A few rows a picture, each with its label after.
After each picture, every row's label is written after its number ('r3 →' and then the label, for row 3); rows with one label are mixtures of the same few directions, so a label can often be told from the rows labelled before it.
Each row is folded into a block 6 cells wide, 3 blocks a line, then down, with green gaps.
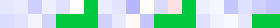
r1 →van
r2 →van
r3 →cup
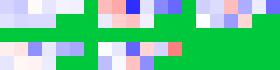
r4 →cup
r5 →cup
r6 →van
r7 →cup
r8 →van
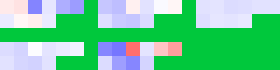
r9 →cup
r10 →cup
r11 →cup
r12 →cup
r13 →cup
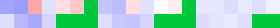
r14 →cup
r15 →cup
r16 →van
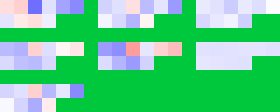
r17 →cup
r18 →van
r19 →van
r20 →cup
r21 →cup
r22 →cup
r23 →van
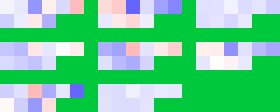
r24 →van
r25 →cup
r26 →van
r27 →cup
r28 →cup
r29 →cup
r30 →van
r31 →cup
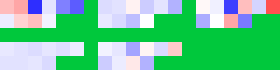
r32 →cup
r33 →van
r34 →van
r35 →van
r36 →van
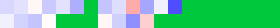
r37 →van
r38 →van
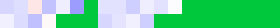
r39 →van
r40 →van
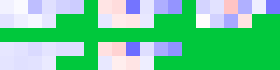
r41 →cup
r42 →cup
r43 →van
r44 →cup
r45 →cup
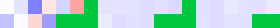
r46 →van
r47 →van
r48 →cup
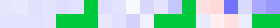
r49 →cup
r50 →van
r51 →cup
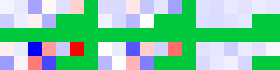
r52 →van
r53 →van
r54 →cup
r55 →van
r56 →van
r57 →van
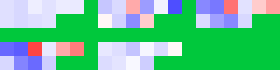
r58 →cup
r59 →van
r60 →cup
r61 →cup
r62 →van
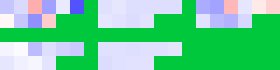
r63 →van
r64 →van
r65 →cup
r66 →cup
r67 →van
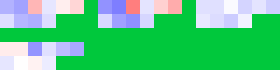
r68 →cup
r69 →cup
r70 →van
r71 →cup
